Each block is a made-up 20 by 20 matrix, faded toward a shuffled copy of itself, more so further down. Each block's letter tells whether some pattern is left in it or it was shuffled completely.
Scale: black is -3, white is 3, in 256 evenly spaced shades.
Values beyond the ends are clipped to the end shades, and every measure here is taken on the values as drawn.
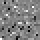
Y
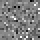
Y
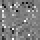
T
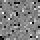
Y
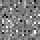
T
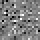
T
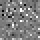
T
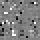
T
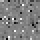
T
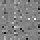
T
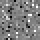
Y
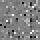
T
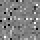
T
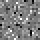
Y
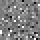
Y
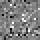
T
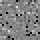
Y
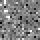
Y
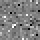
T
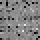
T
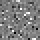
Y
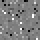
Y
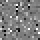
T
